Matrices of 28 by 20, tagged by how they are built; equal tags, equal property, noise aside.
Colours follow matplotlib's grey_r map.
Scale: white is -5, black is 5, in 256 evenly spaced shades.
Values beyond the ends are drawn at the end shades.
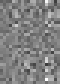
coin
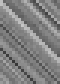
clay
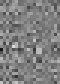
coin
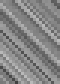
clay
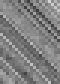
clay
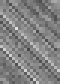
clay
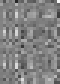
coin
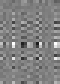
coin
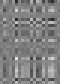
coin
